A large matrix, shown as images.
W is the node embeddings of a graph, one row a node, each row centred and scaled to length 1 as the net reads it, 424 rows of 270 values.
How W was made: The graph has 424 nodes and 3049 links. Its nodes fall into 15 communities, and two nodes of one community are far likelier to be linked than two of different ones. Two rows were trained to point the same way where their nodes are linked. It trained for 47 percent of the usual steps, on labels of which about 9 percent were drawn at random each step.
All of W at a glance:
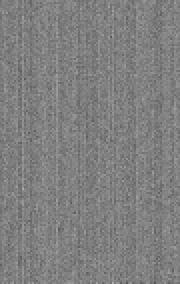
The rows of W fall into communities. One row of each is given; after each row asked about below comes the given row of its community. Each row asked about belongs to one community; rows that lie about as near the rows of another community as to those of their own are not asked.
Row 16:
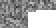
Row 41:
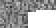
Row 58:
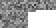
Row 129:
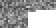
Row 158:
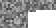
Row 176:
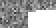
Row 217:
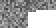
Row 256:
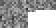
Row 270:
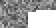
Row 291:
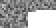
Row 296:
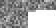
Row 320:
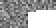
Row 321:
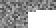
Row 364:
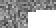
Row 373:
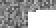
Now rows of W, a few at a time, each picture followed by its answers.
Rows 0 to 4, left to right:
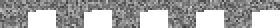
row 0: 364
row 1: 291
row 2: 320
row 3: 158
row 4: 296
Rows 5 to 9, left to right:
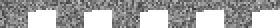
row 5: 373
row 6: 16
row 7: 176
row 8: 41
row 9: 320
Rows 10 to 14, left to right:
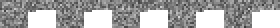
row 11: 270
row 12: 321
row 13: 176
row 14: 129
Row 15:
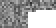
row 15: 176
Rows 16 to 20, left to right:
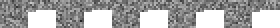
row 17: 270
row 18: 291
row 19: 291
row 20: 58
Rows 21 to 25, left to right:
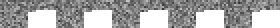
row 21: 296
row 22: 296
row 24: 373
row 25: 373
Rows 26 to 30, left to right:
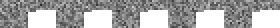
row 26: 270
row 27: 270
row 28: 373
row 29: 373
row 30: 296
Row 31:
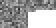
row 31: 129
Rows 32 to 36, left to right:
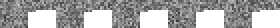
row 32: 158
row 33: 16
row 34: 320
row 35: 291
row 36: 320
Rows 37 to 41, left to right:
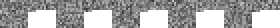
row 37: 58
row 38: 158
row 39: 16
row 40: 129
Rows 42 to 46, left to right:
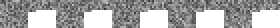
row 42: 58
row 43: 58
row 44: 321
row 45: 321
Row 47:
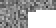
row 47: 364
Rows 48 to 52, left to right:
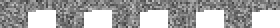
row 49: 129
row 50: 373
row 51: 129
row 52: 256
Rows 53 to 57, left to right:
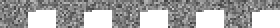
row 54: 320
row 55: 129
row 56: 129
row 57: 373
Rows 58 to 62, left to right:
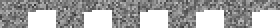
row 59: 41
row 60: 158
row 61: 129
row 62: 296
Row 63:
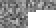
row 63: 16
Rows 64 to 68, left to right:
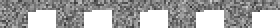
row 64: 58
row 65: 129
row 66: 373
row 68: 41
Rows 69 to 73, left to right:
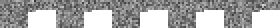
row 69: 58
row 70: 296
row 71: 129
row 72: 291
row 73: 41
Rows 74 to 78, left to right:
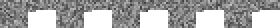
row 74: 158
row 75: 296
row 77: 373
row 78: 321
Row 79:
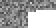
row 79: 296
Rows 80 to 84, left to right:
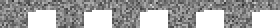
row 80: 129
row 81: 217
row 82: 176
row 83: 291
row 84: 16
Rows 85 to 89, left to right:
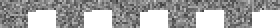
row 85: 158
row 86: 321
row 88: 320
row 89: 129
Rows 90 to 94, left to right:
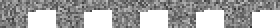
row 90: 256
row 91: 158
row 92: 321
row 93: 41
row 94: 320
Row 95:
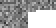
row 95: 16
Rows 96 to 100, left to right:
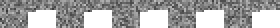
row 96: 270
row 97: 41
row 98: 373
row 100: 16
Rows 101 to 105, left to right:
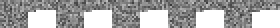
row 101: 291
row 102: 158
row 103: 158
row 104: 296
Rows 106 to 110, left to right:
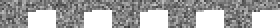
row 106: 256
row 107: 296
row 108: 296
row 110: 256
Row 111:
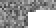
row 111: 270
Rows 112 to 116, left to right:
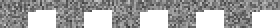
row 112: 58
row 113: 364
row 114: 176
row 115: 364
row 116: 16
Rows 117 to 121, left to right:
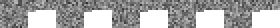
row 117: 256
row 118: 176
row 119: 291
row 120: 158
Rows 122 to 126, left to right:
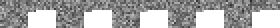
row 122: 16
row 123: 58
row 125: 176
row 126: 129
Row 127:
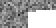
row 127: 158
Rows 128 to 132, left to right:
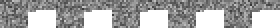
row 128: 58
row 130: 373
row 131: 58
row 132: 270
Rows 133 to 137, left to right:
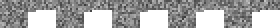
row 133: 58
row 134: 16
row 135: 158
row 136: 129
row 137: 16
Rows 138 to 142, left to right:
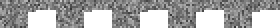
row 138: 176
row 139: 58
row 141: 16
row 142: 364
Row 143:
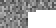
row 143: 16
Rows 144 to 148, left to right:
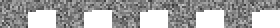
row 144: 158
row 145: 291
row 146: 364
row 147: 291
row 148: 320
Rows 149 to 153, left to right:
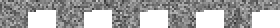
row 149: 158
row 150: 217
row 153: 256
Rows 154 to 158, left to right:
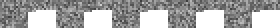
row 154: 16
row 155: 296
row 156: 256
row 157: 270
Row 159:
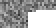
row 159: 16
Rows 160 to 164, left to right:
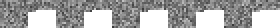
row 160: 58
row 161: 217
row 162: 270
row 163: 41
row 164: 129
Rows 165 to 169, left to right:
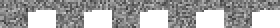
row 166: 58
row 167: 176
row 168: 320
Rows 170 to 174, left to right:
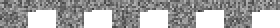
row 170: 256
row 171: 373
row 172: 256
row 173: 158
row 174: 256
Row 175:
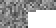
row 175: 321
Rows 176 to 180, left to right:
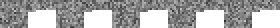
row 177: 158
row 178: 158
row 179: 270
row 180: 16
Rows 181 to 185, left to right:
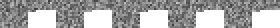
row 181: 217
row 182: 176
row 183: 41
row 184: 176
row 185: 320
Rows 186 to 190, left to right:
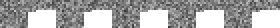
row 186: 16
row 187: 129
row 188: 256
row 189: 320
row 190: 176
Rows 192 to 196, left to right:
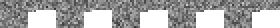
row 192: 321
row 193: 321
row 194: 270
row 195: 364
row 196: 364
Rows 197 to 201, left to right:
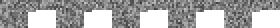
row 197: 321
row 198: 270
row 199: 256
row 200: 256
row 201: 321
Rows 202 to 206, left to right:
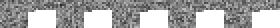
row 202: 129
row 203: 364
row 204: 41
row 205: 256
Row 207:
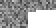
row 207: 58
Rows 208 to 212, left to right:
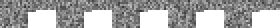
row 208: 41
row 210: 41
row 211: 41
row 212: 129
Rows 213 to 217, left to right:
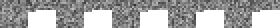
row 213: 129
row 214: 296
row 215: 296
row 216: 41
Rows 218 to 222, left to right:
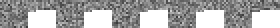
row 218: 291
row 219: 291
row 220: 41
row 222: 217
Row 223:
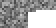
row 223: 270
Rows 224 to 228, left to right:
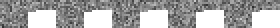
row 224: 291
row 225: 41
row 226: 296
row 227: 158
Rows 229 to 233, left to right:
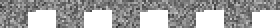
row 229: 41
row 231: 296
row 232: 58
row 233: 291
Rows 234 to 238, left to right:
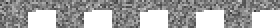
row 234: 291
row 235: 291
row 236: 373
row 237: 129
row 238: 256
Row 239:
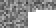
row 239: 129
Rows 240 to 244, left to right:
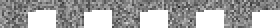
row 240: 321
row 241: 373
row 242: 158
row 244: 217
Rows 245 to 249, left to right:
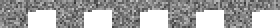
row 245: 158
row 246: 320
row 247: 270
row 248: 158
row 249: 58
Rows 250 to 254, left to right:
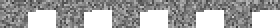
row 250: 321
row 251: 41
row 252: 129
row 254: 158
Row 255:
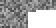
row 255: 320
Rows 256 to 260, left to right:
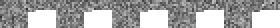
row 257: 321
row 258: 296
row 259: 41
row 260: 158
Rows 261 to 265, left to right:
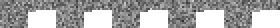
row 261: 176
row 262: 296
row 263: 217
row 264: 256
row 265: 321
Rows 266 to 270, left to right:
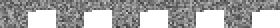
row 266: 176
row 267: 291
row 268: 129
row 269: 373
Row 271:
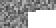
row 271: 158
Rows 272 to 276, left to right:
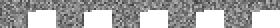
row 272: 158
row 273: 129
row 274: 291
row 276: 321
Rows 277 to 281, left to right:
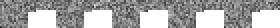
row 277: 364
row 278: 296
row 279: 320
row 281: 364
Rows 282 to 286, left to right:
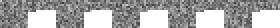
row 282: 256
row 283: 291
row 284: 129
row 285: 364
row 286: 41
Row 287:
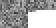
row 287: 158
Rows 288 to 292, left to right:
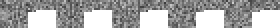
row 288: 364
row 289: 321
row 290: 217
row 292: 217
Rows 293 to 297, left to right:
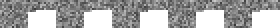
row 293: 58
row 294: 176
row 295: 296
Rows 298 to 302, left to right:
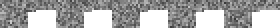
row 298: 41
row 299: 321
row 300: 217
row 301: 373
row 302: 129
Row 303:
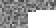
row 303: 41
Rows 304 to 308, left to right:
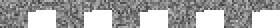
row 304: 270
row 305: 16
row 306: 41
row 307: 364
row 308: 270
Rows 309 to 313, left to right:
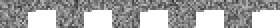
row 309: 58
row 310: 176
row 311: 296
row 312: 296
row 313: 16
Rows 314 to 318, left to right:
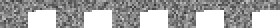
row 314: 176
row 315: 296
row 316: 217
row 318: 296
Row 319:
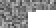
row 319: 291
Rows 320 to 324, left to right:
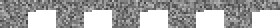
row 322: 256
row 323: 158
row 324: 296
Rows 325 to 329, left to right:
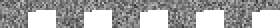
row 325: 364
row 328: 270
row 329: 41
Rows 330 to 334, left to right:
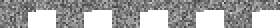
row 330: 364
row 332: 373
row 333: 321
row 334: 291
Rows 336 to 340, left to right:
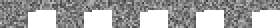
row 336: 270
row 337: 320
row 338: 176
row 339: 16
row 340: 158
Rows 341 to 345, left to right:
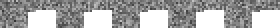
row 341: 373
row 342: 16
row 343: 158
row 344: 16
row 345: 320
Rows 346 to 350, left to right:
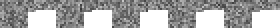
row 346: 256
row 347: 41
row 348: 16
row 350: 41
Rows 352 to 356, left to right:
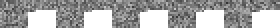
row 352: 129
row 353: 176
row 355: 16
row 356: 256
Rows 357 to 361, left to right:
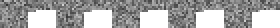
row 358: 129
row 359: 158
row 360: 129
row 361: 270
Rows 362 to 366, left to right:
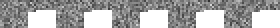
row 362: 217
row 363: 270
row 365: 291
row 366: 58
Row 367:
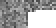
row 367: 373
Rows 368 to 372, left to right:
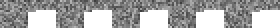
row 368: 129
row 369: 41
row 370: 41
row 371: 16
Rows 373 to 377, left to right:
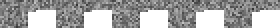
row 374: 270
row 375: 364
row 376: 321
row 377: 41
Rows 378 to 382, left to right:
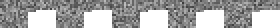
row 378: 364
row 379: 176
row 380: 291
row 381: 217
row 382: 129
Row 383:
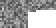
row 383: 320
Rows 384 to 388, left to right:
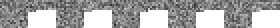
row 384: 296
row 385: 373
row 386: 296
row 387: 364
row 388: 291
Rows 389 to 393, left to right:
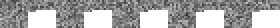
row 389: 296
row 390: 320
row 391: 320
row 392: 16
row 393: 58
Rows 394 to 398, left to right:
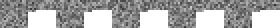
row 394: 296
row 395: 320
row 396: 296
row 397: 296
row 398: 320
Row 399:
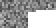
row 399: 158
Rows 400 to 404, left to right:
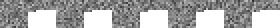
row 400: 320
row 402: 270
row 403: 217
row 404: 291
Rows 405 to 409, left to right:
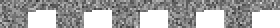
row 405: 217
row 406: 158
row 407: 373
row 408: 373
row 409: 321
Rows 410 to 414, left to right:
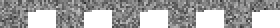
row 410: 256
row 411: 256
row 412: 129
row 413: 256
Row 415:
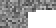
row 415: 58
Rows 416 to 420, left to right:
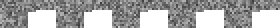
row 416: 41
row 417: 16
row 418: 217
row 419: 58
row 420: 256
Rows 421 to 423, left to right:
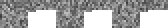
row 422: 176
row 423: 270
